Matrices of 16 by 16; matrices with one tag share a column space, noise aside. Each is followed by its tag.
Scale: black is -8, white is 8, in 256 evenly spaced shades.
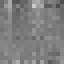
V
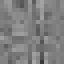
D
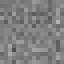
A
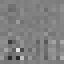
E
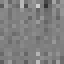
V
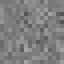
A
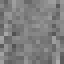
D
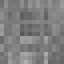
D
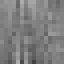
D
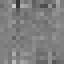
V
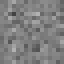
A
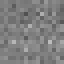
A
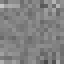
V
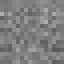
A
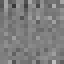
V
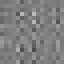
A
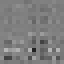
E
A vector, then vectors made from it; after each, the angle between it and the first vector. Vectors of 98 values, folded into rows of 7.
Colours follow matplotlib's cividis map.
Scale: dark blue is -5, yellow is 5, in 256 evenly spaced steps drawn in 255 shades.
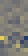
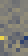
nearly parallel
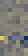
nearly parallel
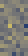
partly opposed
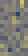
partly opposed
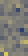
partly opposed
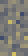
partly opposed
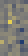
orthogonal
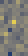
orthogonal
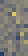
orthogonal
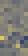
nearly parallel
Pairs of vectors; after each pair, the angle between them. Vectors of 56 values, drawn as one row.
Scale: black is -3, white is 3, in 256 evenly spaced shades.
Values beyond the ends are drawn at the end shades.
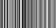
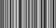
orthogonal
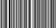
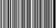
orthogonal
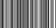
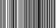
partly opposed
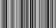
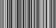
partly opposed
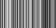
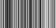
nearly opposite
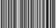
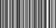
nearly opposite
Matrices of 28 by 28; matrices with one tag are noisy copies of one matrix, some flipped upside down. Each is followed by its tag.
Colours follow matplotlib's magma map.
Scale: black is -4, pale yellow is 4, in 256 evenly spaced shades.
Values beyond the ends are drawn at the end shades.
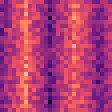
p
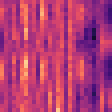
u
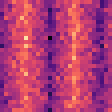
p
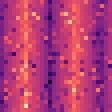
p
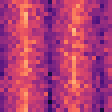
p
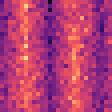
p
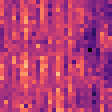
u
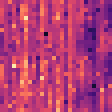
u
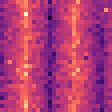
p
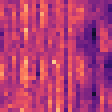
u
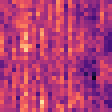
u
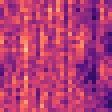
u
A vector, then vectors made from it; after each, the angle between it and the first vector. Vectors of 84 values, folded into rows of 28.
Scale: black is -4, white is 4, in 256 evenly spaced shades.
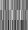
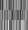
nearly opposite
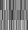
nearly opposite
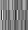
partly aligned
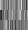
partly aligned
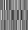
partly opposed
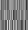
partly aligned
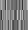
partly aligned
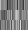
orthogonal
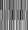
nearly opposite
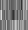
partly opposed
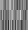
nearly parallel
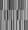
partly opposed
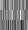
nearly parallel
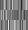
partly opposed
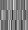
orthogonal
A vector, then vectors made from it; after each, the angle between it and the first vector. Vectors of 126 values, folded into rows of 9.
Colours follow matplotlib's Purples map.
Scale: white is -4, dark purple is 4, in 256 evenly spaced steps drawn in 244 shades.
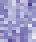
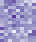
partly opposed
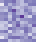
orthogonal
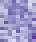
nearly opposite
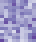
nearly opposite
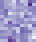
nearly parallel
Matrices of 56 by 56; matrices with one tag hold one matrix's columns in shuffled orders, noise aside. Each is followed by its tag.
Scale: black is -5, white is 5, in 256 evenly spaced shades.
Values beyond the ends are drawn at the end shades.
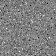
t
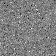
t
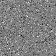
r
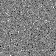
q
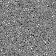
r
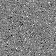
r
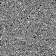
t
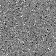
r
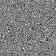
r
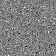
q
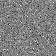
r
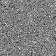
r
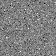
t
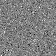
q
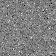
t
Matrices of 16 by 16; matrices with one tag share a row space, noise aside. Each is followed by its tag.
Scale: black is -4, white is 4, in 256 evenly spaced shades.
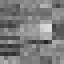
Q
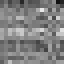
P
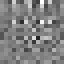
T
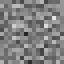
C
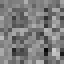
C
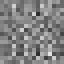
T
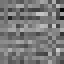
P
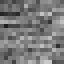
Q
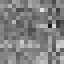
P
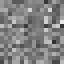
C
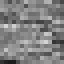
Q
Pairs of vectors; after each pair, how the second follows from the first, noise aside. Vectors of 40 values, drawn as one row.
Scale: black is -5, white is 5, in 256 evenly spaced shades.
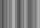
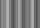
wrapped around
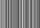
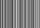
wrapped around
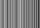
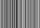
wrapped around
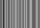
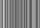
negated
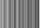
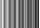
scaled up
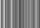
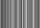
wrapped around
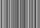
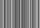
reversed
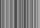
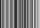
scaled up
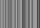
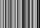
scaled up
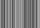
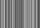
negated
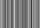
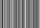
wrapped around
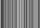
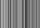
wrapped around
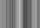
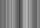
negated
